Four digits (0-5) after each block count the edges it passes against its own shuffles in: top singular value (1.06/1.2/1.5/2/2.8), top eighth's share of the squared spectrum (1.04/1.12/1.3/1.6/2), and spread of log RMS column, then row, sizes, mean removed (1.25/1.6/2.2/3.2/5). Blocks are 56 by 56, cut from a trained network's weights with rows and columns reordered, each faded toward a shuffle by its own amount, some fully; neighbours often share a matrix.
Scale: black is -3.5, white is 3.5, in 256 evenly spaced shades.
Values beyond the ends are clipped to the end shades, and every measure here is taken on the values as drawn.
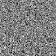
2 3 1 1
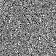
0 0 0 0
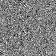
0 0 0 0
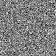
1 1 0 0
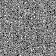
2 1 0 0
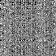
3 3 1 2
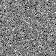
0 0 0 0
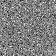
0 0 0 0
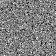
0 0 0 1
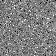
0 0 0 0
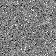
0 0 0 0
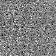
1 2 1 0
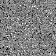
1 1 1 0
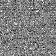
2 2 1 0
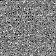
2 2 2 0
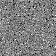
0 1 0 0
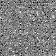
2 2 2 0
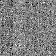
2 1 0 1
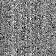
2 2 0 1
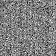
1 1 0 0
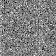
1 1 0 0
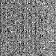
3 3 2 2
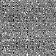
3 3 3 0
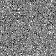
0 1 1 0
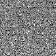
1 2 2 1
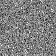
1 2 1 0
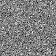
1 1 0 0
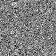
2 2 1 0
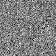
3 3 2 0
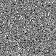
1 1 0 0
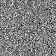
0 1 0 0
